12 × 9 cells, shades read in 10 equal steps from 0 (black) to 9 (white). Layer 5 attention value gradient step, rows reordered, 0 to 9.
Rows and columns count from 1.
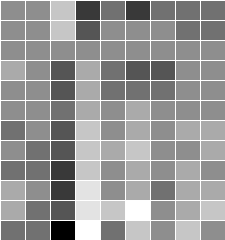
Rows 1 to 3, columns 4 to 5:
2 4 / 3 5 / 5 5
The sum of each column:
60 56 42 74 59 66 55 64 63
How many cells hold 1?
0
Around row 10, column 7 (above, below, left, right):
5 5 6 6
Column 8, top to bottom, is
4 4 5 5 5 5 6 5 6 6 6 7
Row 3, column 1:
5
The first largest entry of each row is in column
3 3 1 1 4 4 4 4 4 4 6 4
